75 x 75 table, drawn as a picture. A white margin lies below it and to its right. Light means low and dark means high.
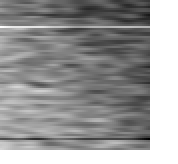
There is an overall slope up to the top right. The ninth with the highest average is the top right. The values follow a bell shape. Rows 14 and 70 differ from the rows beside them. Streaks run across, left to right. Neither half mirrors the other. The ninth with the lowest average is the bottom left.
